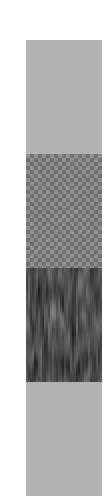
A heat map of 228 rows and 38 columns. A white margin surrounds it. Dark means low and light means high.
The table splits into 4 rows of 1 panel. Panel 1,1: high, flat. Panel 2,1: middling, checkered. Panel 3,1: low, streaked downward. Panel 4,1: high, flat.
